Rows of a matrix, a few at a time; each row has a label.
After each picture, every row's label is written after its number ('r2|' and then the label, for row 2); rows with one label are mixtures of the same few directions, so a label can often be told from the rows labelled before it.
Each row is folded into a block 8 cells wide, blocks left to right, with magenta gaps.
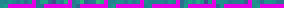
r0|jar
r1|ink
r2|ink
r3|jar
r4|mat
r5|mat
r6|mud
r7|ink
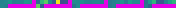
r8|ink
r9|mat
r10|mud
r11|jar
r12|ink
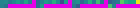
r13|jar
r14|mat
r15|jar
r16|mud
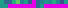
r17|ink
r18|mat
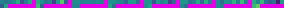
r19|mat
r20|mat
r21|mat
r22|mat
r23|ink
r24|jar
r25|ink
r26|jar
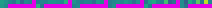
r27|jar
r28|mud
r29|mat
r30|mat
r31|mat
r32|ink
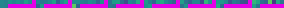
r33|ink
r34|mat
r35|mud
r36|ink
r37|ink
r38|mat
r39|mud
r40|jar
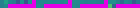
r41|ink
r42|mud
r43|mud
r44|mud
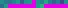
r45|mat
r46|jar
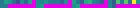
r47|ink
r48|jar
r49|ink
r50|ink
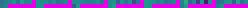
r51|jar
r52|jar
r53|mud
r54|ink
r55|jar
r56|ink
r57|jar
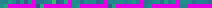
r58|jar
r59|mat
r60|ink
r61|mud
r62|jar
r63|mud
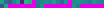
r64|mat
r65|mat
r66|mat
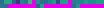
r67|ink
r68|mat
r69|mud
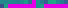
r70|mud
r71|ink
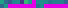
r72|mat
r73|mud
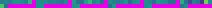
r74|mud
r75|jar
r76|ink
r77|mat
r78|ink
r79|mat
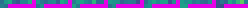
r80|ink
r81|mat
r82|mat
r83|mud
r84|mat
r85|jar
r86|jar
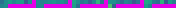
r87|mat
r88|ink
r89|mat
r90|mud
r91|jar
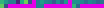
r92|mat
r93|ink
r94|mud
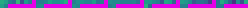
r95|jar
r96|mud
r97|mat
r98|mud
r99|mat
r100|mud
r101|ink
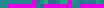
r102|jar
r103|ink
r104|mat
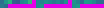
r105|ink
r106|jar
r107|ink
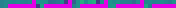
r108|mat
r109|mud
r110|mat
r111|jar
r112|mud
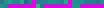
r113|mat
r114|mud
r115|jar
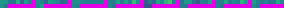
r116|jar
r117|ink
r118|mud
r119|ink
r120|jar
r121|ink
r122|ink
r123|mat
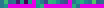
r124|ink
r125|ink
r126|mat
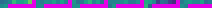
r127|mud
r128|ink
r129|ink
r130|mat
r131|mud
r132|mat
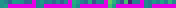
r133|ink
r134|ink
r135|jar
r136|jar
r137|ink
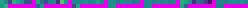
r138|ink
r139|mat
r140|mud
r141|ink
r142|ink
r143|mud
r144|jar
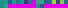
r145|ink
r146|jar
